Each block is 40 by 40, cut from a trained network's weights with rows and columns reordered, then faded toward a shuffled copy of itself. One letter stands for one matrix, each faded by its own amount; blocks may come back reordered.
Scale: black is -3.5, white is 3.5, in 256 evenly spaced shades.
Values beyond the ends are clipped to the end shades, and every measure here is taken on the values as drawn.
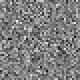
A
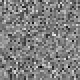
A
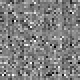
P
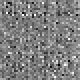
P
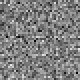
A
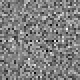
A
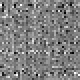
P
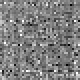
P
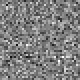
A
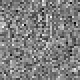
A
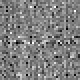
P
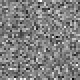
A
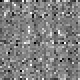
P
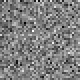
A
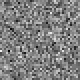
A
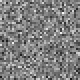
A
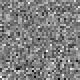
A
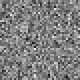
A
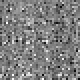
P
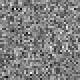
A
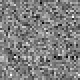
A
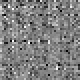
P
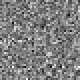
A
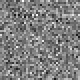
A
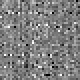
P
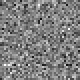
A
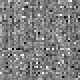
P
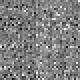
P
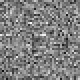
A
